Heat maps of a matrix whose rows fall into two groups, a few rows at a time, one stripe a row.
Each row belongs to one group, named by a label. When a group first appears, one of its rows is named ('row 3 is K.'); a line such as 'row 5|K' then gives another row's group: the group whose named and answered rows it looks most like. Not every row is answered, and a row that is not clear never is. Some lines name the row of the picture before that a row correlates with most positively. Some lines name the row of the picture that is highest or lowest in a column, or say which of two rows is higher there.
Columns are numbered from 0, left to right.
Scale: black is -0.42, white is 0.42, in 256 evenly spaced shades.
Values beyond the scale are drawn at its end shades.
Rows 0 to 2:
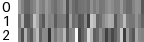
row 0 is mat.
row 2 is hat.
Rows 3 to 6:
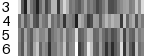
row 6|hat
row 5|hat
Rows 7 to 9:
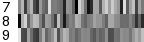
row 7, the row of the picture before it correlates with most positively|4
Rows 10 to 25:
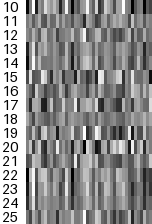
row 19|hat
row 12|hat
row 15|mat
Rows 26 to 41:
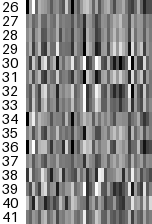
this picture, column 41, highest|40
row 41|hat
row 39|hat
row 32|hat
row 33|hat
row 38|mat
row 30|hat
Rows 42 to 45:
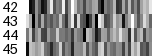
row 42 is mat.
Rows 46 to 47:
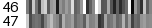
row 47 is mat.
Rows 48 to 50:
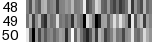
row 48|hat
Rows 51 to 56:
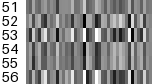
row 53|hat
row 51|hat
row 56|hat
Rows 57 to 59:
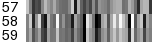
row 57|mat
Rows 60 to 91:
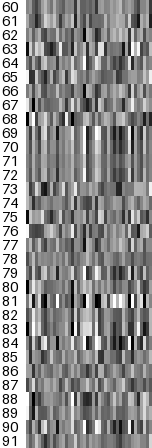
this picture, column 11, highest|63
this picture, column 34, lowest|81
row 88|mat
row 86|mat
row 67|mat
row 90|hat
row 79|hat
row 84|hat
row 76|mat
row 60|mat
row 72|hat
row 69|hat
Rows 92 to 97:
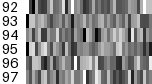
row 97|hat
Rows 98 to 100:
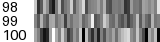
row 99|hat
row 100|mat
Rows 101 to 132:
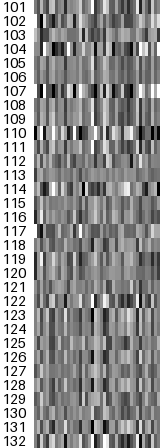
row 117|mat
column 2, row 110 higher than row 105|Yes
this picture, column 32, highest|110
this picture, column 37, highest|104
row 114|mat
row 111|hat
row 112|mat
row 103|mat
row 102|mat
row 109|hat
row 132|hat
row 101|hat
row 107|mat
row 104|mat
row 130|hat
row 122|hat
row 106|hat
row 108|hat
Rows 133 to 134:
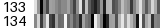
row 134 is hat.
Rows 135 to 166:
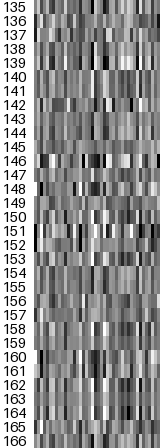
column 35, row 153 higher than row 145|No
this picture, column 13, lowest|148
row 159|hat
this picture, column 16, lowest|146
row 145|mat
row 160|mat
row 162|hat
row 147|hat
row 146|mat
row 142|mat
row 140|hat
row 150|hat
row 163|hat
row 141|hat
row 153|hat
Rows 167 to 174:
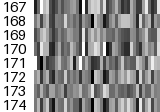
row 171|mat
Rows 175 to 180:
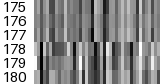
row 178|mat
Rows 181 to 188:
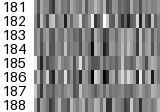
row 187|mat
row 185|mat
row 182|hat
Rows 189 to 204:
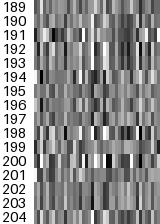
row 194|mat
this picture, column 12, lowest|199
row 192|hat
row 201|mat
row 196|mat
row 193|hat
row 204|hat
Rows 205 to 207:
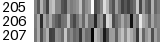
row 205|hat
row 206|mat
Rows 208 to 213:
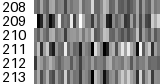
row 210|hat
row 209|mat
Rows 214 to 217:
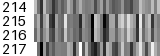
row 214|mat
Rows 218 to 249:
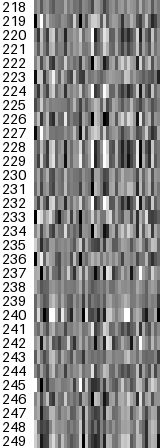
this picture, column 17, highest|240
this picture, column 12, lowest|240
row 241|hat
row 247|mat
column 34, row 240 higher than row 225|Yes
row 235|mat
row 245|mat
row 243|mat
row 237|mat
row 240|mat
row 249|mat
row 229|hat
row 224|hat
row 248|mat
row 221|hat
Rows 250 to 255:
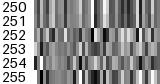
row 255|mat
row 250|hat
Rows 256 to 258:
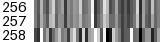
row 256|hat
